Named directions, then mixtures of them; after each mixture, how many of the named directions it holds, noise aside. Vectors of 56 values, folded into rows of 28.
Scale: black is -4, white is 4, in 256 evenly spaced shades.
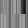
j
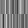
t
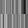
two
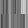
one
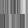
one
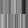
one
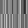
two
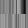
one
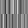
one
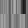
one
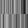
two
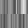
one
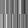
two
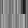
one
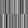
one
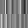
two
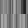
one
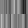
one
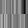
two
